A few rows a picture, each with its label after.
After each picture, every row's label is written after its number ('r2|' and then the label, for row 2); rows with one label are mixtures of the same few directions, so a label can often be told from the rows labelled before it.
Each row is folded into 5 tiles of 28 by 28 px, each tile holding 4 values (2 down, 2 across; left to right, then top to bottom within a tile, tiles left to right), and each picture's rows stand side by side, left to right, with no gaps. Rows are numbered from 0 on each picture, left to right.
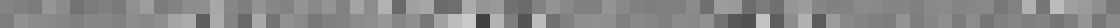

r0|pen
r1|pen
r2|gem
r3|pen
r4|pen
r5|pen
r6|pen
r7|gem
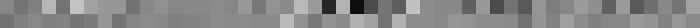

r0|gem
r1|gem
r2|gem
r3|gem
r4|gem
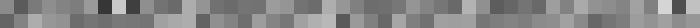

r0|gem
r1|pen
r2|pen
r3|pen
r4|gem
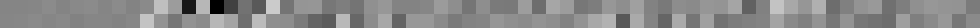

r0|gem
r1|gem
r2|pen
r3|gem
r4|pen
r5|pen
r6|pen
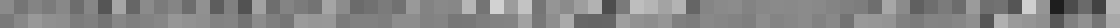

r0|gem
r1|gem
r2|pen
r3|gem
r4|pen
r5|pen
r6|pen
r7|pen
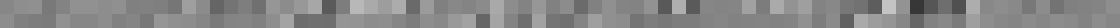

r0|pen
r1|pen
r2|pen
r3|pen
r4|gem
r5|gem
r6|pen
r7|gem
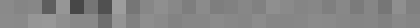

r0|gem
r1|gem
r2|gem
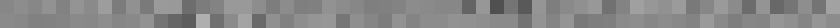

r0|gem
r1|pen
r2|pen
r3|gem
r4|pen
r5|gem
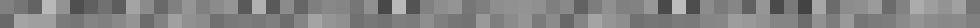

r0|pen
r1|gem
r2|gem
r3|pen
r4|gem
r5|gem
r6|pen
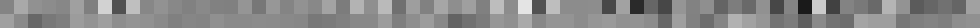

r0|gem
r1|gem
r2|gem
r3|gem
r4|gem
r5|gem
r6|pen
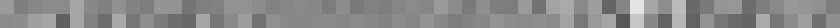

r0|pen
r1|pen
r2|gem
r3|gem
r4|pen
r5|pen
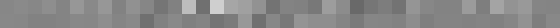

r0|gem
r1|gem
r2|pen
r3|gem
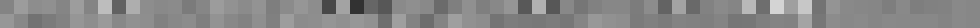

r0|gem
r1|pen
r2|gem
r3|gem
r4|gem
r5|gem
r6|gem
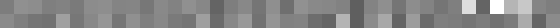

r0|pen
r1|pen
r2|pen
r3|gem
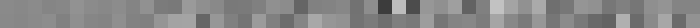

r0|pen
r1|pen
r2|gem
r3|pen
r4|pen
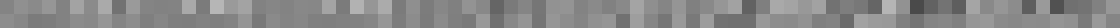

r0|gem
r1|gem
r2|gem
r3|pen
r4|pen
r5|pen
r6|pen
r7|gem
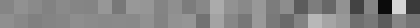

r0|gem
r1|pen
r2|gem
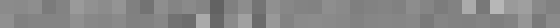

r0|pen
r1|pen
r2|pen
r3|gem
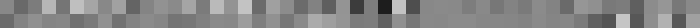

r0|gem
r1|gem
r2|gem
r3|gem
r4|pen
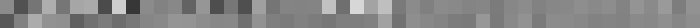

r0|gem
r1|gem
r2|gem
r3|pen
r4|gem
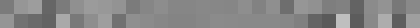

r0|pen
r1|gem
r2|pen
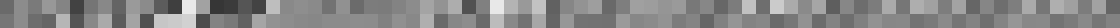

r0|pen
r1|pen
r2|gem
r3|pen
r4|pen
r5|gem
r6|gem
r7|gem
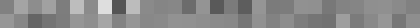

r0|gem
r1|gem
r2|pen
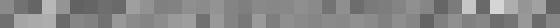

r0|pen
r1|pen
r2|gem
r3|gem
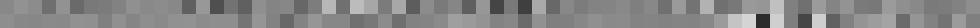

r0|gem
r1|gem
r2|gem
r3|gem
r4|gem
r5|pen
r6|pen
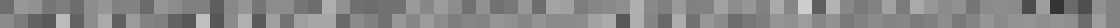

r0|pen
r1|pen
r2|pen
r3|gem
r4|pen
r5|gem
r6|gem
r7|gem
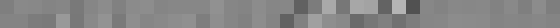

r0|pen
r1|pen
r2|gem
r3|gem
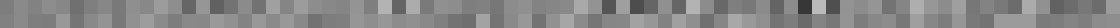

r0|pen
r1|gem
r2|gem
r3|pen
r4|gem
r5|gem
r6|pen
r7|pen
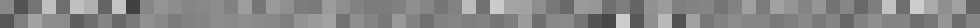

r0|gem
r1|gem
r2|pen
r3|gem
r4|pen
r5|gem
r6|gem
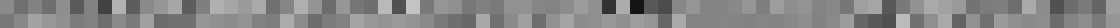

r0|gem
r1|pen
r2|gem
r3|pen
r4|gem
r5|gem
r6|pen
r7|pen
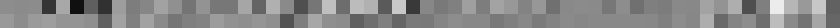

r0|gem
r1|gem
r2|gem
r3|gem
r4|gem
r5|pen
